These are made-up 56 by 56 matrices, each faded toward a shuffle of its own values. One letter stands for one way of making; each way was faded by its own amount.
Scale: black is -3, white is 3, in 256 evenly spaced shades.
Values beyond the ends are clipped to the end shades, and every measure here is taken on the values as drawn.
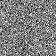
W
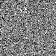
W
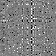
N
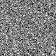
W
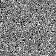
W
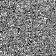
W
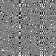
N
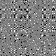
N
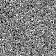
W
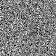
W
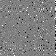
N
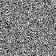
W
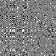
N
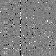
N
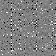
N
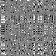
N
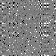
N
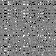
N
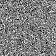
W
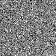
W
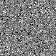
W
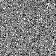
W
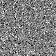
W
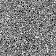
W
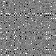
N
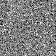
W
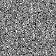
W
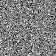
W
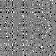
N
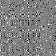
N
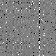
N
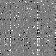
N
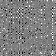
N
